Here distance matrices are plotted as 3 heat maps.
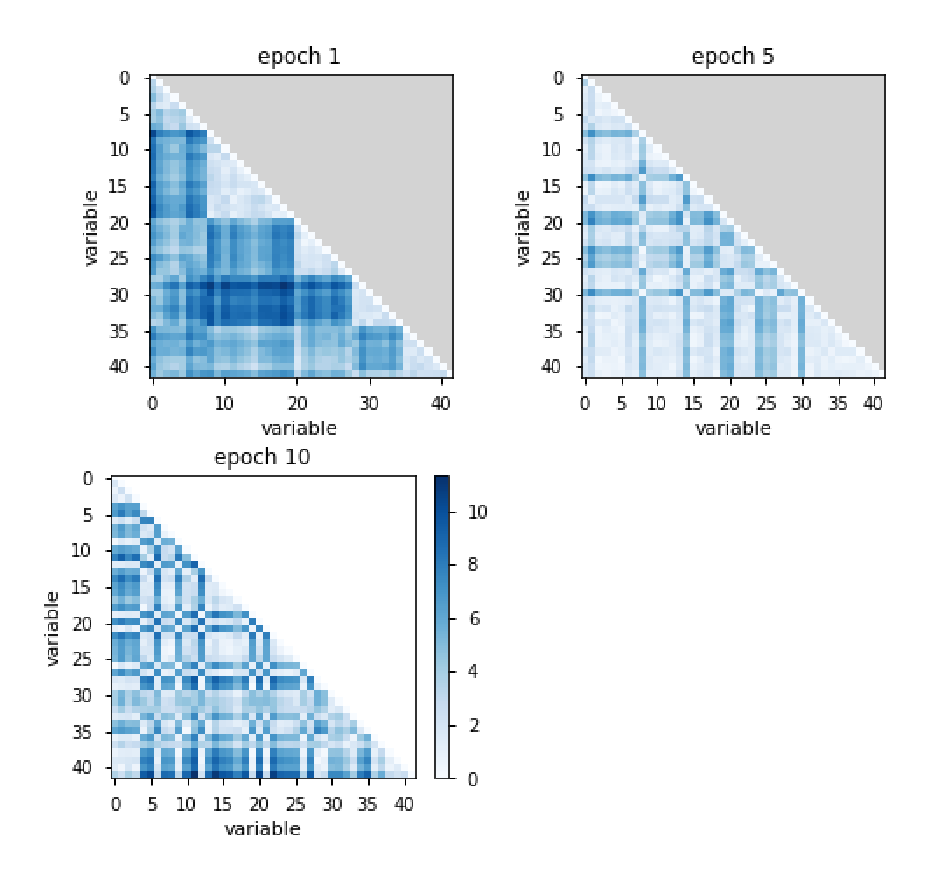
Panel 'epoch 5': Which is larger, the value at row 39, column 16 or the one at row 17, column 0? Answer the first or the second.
the second
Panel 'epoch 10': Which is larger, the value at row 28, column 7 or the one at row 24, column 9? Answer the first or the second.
the first
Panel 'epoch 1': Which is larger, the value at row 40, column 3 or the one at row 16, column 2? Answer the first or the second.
the second
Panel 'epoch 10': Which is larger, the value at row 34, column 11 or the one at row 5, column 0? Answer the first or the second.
the second
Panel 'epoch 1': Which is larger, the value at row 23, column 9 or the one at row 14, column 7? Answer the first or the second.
the first
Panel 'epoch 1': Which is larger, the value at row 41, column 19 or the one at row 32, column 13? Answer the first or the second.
the second
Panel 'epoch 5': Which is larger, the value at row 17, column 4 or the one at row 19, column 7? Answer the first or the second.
the second
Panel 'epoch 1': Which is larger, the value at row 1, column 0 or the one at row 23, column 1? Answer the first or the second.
the second
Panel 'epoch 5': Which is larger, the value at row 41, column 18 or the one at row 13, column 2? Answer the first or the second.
the second
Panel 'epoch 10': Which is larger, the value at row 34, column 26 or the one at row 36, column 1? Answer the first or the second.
the first
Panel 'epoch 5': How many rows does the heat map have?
42
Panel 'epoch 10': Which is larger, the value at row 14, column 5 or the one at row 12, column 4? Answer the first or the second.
the second
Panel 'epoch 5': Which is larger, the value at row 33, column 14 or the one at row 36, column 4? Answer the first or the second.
the first
